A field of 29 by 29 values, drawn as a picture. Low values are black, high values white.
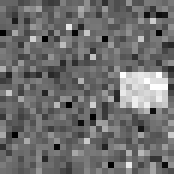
Odd rows or columns: none. Odd patch: higher, in the middle right. Ninth with the highest average: middle right.
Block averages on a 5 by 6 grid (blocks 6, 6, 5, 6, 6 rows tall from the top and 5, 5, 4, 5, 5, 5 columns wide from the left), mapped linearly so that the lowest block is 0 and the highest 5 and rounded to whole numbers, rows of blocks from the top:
011110
111110
101155
010112
111111
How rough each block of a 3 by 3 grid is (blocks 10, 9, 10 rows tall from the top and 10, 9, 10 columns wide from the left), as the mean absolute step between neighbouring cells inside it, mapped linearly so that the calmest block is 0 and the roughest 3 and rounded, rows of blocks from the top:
121 | 113 | 011
